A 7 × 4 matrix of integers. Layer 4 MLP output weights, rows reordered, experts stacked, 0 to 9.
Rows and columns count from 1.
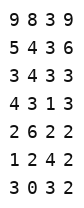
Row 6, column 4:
2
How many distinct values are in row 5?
2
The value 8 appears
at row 1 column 2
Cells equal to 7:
0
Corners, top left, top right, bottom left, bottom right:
9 9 3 2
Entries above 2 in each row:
4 4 4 3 1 1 2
